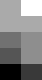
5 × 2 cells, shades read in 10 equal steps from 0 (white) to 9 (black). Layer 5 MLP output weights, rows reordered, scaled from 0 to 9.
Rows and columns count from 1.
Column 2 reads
0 3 4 4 7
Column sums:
26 18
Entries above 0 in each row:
1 2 2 2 2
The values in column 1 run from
3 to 9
